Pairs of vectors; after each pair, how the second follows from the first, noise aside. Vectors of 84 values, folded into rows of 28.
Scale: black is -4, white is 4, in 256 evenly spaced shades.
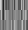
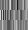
shuffled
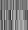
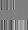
partly zeroed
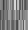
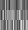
shuffled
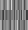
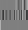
partly zeroed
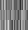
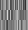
shuffled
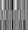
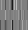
partly zeroed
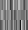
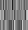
shuffled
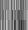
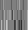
partly zeroed
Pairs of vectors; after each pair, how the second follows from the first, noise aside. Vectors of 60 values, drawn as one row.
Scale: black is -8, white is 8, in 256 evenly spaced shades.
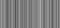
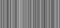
reversed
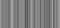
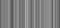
negated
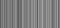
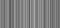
wrapped around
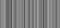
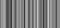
scaled up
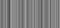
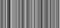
scaled up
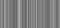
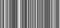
scaled up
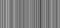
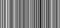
scaled up
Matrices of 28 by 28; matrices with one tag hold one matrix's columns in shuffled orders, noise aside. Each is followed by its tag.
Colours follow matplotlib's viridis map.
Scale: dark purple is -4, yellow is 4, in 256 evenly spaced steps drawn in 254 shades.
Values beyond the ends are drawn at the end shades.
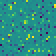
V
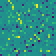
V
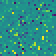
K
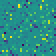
V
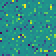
V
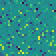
K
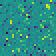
V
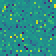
V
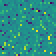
K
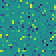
V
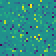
V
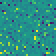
K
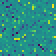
V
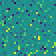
K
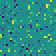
V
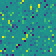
V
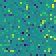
V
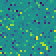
K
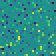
K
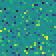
K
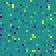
V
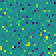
K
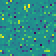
V
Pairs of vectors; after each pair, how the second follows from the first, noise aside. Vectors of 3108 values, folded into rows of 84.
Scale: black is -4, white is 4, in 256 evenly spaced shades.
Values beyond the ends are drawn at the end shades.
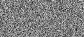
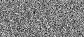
wrapped around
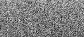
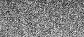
negated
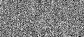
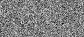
wrapped around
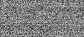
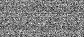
reversed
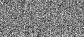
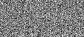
copied
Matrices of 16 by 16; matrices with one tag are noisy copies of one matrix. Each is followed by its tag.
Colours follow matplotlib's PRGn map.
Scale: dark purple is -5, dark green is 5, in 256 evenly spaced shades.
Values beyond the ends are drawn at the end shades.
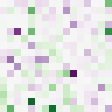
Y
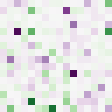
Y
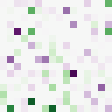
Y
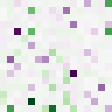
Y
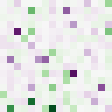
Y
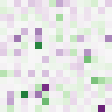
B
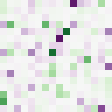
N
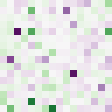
Y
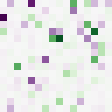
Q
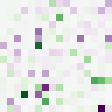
B
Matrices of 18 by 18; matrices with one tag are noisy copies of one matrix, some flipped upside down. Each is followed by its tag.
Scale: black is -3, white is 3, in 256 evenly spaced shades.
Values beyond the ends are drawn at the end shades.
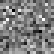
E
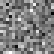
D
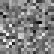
E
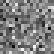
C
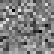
E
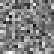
D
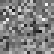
E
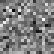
E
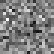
E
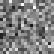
C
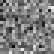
C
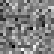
C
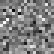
E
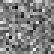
D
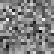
E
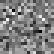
E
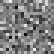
D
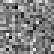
D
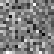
D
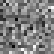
C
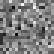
C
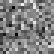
C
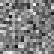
D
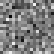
D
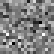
E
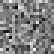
D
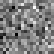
C
